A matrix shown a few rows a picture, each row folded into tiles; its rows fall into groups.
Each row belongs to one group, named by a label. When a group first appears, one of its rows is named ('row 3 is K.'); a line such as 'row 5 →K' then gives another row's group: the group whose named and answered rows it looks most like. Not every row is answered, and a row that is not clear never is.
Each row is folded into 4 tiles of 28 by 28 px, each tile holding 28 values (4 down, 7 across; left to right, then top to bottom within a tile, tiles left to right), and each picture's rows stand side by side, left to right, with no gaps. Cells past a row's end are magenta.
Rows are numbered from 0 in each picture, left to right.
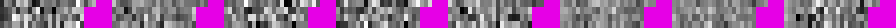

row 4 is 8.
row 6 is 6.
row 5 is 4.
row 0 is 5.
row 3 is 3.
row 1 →8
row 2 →3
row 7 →4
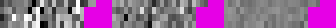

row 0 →5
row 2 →4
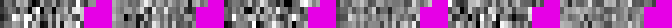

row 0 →5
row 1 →4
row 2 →3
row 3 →5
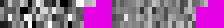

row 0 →3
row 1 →5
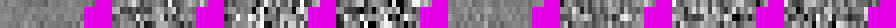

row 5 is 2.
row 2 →5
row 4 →6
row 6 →8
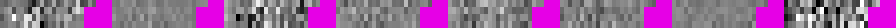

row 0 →5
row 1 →6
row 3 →6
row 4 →4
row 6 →4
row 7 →5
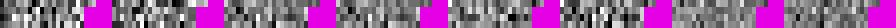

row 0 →5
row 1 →3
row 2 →8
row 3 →8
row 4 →8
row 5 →8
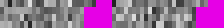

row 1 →2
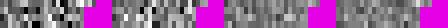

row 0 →3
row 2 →2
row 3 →3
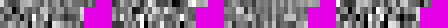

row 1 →3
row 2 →2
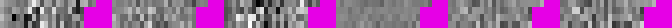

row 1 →6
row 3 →4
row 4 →2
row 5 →2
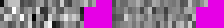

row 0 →2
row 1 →5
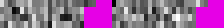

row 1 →2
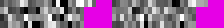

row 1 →3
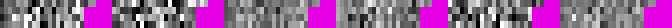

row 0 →5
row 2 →5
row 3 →4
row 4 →8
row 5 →5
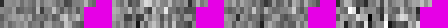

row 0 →2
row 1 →4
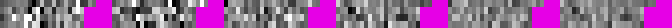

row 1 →3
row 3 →8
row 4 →2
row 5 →8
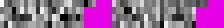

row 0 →8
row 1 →8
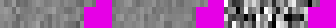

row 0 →4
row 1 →2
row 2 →8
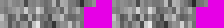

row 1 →6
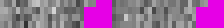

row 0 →4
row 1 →5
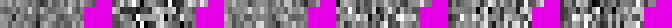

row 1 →3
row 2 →6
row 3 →2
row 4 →5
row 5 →5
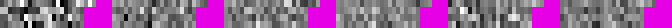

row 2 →6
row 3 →6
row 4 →2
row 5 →3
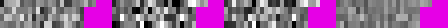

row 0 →2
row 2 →3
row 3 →2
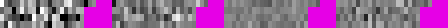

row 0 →8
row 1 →2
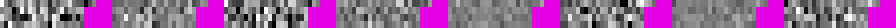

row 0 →8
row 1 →5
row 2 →8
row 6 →2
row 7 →2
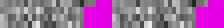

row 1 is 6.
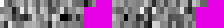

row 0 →8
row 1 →4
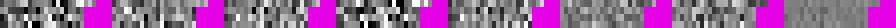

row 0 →3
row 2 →5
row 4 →5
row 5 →6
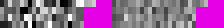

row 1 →5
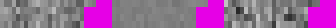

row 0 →4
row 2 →8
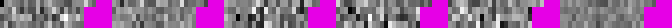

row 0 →2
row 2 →4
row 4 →2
